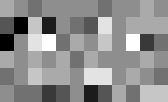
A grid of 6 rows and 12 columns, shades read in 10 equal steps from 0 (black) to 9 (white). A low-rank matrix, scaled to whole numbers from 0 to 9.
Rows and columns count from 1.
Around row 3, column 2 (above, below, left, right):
0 5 0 8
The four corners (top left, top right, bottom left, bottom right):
6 5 5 7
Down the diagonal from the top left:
6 0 8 5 6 5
